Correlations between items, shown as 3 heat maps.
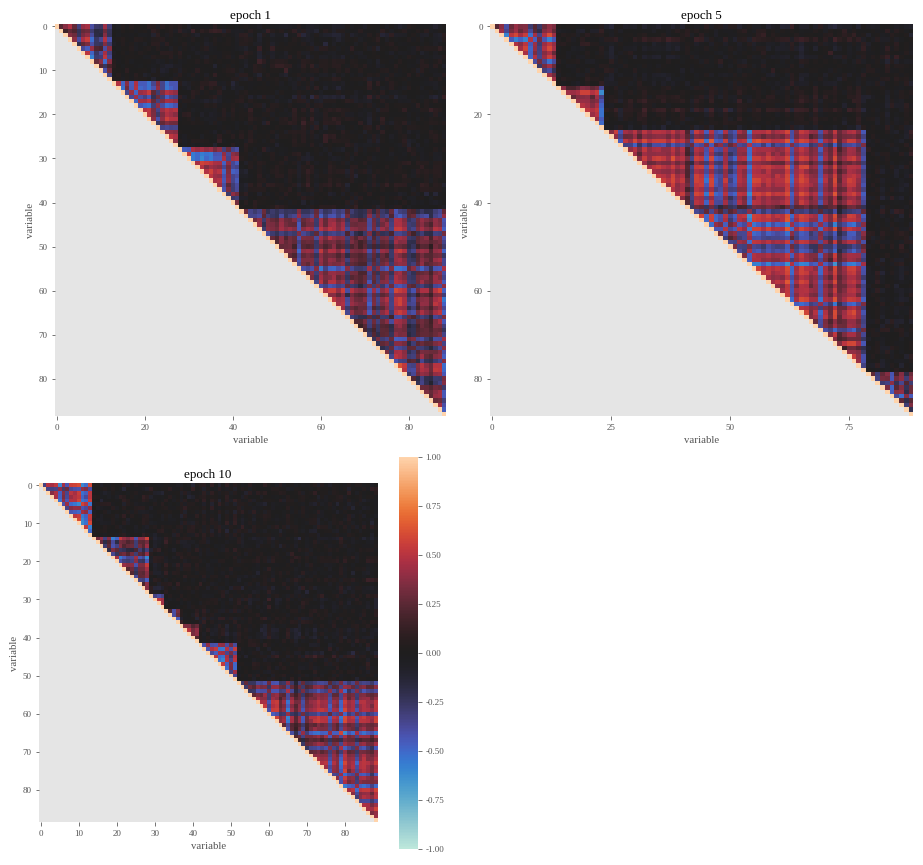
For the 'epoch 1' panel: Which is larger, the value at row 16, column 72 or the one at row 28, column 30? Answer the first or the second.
the first
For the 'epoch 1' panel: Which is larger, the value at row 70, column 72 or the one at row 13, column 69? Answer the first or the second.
the first
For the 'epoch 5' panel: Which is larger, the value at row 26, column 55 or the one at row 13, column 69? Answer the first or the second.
the first
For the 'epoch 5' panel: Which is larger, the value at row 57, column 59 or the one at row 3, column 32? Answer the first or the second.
the first
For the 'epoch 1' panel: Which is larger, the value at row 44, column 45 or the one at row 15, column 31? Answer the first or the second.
the first
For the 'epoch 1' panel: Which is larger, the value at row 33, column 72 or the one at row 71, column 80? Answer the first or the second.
the second
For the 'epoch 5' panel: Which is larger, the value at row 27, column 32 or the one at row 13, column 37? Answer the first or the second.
the second
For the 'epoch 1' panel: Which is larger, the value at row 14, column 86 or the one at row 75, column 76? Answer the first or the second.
the first
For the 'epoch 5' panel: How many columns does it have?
89
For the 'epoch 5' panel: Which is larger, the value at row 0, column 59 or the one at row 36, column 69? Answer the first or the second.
the first
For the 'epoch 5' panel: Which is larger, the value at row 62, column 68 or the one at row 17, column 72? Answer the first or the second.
the first
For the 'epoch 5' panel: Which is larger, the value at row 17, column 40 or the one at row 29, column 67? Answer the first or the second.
the second
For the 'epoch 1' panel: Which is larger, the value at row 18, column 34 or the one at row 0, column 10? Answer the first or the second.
the first
